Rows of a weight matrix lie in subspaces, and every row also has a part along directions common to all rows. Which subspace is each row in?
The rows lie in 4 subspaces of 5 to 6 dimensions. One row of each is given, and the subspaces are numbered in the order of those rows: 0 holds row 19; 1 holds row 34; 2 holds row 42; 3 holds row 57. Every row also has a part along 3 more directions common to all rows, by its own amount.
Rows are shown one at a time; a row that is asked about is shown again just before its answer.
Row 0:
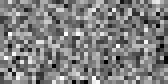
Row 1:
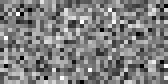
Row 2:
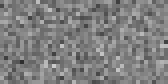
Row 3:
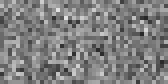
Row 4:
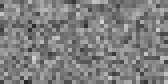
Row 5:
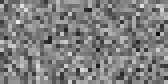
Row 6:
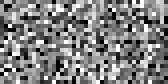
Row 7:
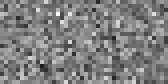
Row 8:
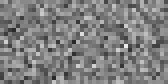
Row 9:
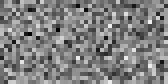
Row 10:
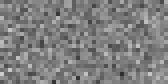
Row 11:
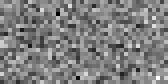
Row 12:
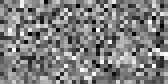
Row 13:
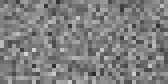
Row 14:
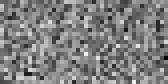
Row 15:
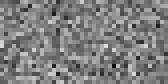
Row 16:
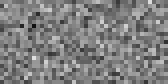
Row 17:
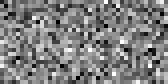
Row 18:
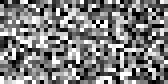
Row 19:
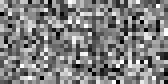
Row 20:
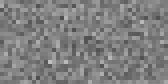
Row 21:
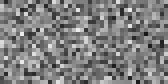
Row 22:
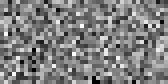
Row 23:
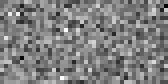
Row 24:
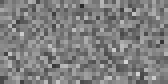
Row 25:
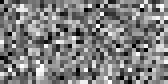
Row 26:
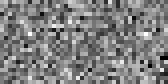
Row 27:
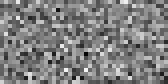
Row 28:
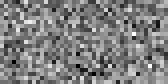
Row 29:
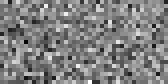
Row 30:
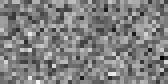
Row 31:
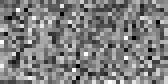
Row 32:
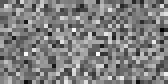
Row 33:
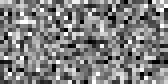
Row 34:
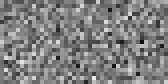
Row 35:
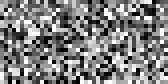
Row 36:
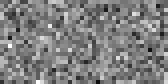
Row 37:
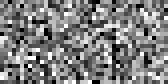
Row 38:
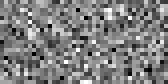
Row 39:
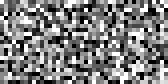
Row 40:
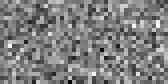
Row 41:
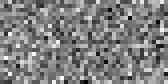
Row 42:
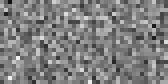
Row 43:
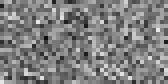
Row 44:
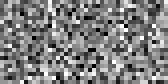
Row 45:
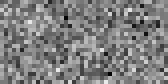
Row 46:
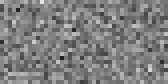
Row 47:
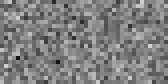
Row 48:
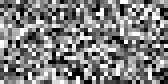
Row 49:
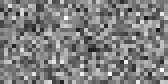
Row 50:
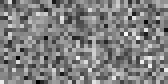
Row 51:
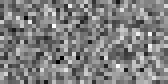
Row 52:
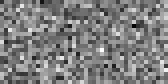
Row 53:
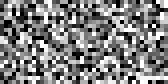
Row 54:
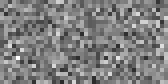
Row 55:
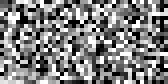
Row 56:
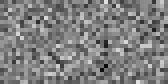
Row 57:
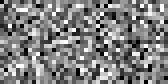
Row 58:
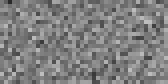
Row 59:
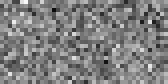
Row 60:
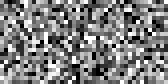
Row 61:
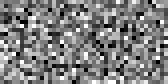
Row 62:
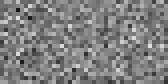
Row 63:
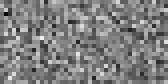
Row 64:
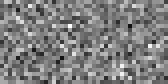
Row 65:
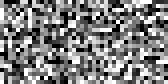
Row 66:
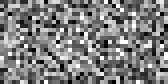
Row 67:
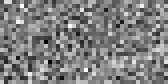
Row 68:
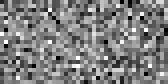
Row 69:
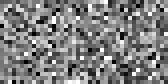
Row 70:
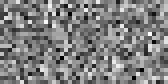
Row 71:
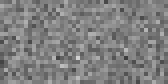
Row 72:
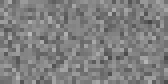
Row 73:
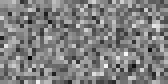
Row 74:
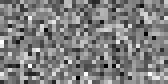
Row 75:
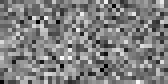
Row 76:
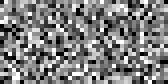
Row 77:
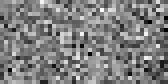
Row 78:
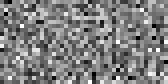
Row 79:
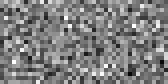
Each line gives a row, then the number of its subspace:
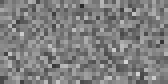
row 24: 1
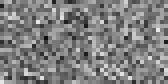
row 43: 0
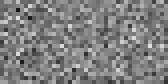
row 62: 0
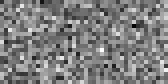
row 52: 3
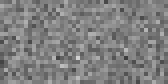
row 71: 0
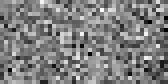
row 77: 1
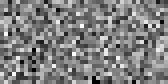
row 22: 2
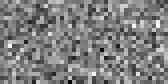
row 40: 1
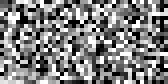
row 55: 3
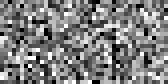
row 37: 2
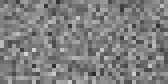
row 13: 1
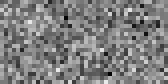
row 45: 1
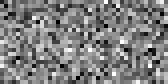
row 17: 0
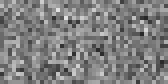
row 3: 1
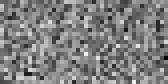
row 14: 0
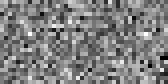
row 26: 0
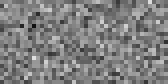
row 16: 0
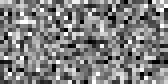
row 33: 3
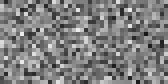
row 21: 1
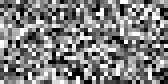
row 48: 1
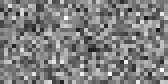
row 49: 1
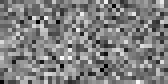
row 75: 0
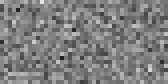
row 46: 3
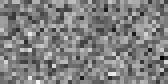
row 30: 0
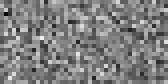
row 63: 2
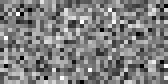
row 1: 3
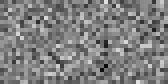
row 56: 0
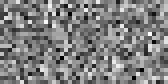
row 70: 2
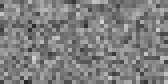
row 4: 0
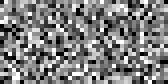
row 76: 1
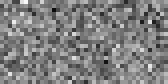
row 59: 3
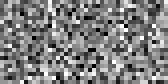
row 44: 2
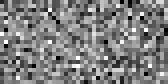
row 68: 0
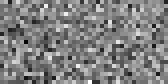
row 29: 2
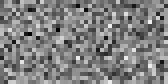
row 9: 3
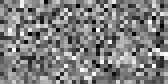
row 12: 3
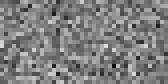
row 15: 1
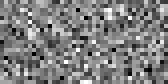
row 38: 1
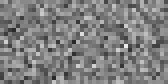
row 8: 2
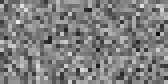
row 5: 3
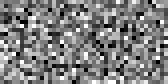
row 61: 0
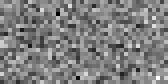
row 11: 2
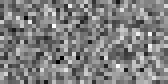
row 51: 2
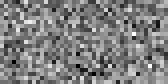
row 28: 3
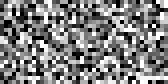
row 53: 2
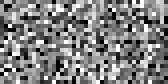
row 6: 3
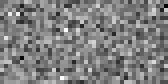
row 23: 3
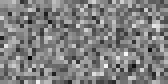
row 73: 2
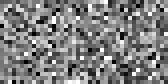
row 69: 1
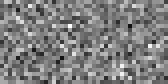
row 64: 2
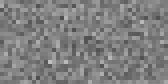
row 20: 1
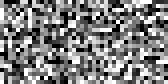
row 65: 3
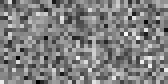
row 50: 0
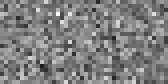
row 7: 2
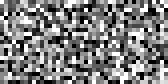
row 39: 3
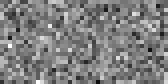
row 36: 0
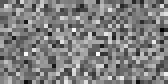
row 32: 1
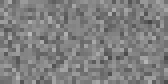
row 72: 1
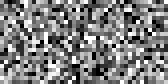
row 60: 3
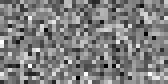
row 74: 2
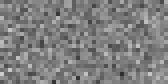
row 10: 2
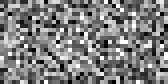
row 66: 0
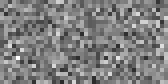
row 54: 1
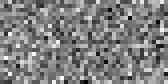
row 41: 1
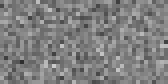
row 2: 0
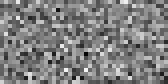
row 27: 1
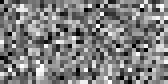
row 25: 3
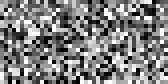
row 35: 1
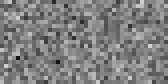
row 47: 3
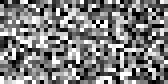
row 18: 2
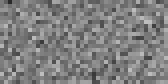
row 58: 2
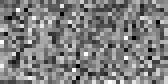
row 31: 0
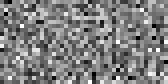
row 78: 2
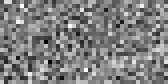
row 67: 3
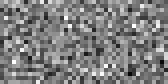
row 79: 3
